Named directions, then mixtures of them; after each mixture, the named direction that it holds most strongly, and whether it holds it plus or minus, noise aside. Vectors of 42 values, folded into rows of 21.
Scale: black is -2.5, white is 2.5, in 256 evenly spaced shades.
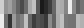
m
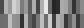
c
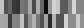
c, minus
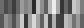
c, minus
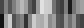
m, minus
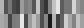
c, minus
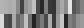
m, plus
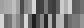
m, plus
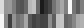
m, plus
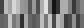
c, plus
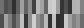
c, minus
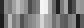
m, minus
